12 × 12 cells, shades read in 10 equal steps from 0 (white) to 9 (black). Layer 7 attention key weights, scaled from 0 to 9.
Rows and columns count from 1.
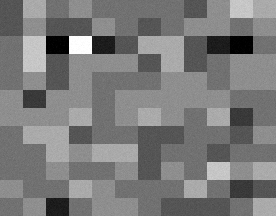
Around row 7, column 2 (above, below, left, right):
7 3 4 4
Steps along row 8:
down same up down same up same down same up down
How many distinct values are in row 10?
5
